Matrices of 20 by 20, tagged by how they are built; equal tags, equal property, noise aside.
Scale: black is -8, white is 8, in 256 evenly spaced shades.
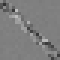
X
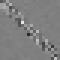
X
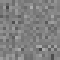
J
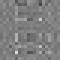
J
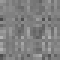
J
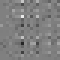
J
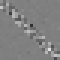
X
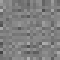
J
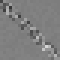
X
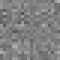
J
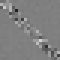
X
